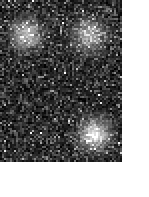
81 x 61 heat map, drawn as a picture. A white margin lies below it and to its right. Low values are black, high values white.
Histogram: skewed, a long tail of high values. Bumps: three. Odd rows or columns: none. Slope: none. Mirror symmetry: none.
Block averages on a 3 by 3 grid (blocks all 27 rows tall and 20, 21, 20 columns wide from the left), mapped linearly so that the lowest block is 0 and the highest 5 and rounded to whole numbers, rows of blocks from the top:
4 2 4 | 0 0 0 | 0 1 5
